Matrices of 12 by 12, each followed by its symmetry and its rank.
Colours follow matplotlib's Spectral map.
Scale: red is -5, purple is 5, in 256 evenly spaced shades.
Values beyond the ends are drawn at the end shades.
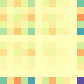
symmetric, rank one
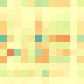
neither, rank two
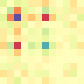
symmetric, rank two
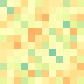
symmetric, full rank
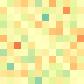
antisymmetric, full rank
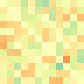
antisymmetric, full rank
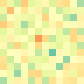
symmetric, full rank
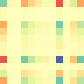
symmetric, rank one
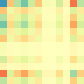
symmetric, rank one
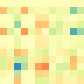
neither, rank two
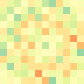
symmetric, full rank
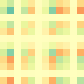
symmetric, rank one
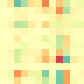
neither, rank two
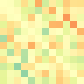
antisymmetric, full rank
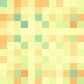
symmetric, rank two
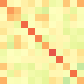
symmetric, full rank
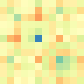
symmetric, rank two
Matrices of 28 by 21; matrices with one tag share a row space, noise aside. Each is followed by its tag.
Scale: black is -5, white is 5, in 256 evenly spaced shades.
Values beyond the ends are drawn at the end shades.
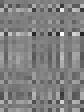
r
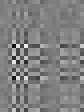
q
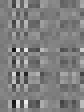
q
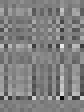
r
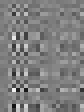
q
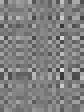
r
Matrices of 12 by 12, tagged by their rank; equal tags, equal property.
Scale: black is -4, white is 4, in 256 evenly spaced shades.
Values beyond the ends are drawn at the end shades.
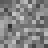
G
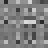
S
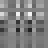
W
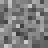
G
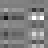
W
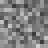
G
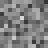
G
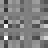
W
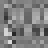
S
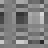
W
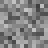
G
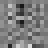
S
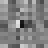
S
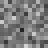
G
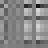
W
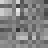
S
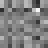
S
